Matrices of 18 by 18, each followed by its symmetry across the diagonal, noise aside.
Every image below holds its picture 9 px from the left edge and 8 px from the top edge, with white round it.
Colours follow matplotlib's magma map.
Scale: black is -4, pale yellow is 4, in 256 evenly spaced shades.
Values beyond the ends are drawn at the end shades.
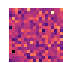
antisymmetric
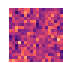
neither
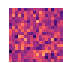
neither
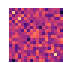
symmetric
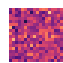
neither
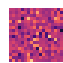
antisymmetric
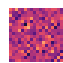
symmetric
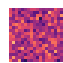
neither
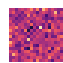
symmetric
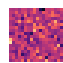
antisymmetric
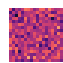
symmetric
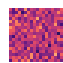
neither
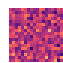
antisymmetric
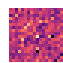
symmetric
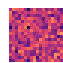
symmetric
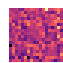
antisymmetric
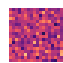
antisymmetric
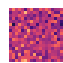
antisymmetric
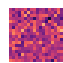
neither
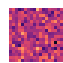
neither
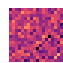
symmetric
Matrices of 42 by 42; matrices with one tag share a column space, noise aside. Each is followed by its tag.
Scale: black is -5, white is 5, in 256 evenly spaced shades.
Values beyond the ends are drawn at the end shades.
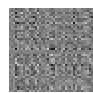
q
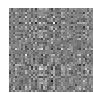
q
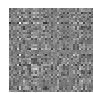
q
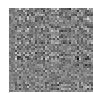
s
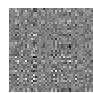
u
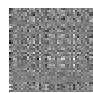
s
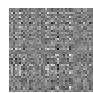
q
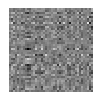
q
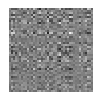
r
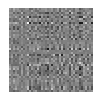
q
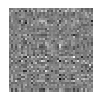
u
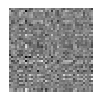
u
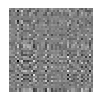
u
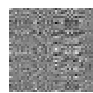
r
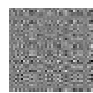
u
